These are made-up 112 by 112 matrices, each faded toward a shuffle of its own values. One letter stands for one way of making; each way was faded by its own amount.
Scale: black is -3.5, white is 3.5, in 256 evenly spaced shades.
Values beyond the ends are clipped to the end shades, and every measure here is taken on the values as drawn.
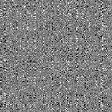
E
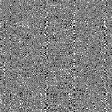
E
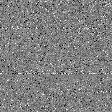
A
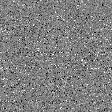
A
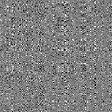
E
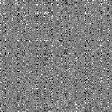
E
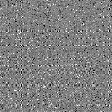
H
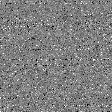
A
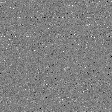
A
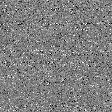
A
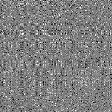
H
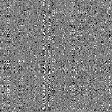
E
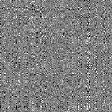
E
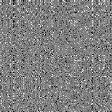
H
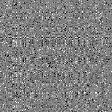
H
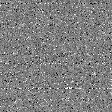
A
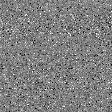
A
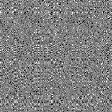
H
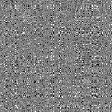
E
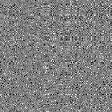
H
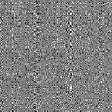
E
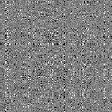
E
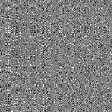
H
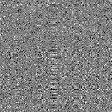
H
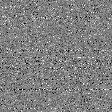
A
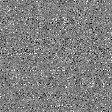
A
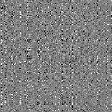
E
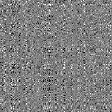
E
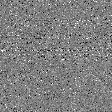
A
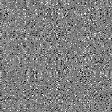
H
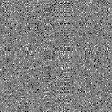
H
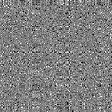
H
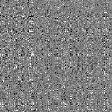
E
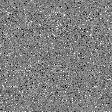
A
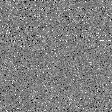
A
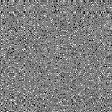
H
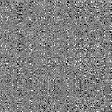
E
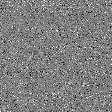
A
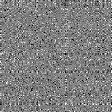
H
